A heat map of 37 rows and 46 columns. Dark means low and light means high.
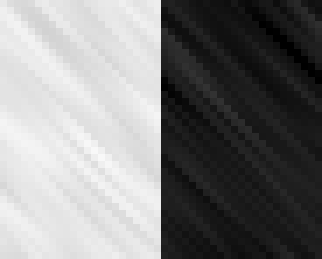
It is made of 1 by 2 panels. Panel 1,1: very high, slanting down to the right, faint in contrast. Panel 1,2: very low, slanting down to the right, faint in contrast.
